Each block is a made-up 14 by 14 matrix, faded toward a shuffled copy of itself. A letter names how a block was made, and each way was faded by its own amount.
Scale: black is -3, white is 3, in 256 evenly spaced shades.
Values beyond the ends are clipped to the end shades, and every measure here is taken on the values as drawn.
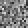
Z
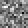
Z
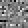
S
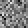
Z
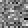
Z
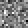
Z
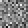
Z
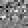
S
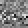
S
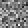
Z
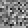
Z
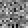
Z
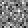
Z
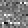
S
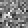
Z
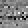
S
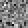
Z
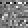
S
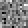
Z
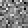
Z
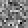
Z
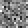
Z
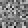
Z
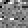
S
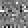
S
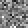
Z
